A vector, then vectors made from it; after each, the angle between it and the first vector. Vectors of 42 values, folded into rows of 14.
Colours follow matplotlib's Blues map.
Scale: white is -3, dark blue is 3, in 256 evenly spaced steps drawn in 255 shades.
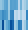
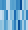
orthogonal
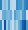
partly opposed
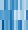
nearly parallel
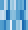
partly opposed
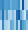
orthogonal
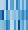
orthogonal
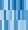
partly opposed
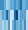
partly opposed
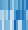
nearly opposite
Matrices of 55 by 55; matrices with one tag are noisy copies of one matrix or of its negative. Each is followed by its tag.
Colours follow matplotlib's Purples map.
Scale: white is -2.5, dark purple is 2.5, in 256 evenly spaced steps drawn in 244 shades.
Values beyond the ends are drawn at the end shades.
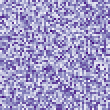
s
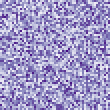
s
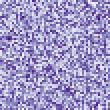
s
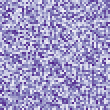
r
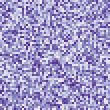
r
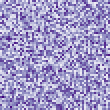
s
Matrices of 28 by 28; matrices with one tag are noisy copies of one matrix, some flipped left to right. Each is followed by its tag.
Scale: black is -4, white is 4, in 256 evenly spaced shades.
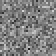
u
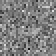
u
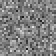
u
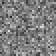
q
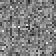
q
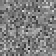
u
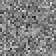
u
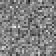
q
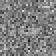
u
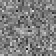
u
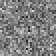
u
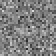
u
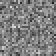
q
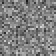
q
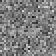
u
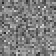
q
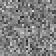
u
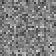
q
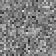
u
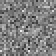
u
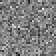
q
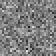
u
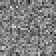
q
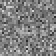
u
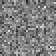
q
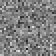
u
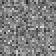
q
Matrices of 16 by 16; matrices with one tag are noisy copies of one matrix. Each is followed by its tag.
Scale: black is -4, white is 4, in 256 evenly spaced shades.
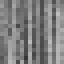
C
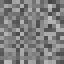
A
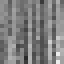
C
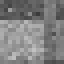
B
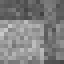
B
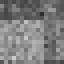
B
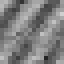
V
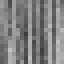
C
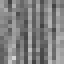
C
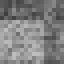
B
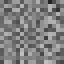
A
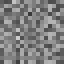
A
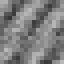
V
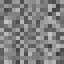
A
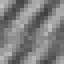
V
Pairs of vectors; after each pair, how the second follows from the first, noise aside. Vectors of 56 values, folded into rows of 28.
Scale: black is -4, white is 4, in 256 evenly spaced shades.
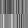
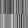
copied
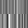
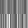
sign-scrambled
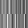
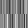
sign-scrambled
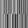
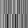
copied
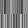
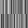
shuffled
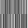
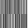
copied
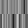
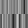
copied
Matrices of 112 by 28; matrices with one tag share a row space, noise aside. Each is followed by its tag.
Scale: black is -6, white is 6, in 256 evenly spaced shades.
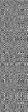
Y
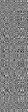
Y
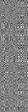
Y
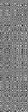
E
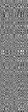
Y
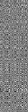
E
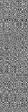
E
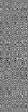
E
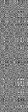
Y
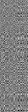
Y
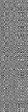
Y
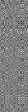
Y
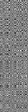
E
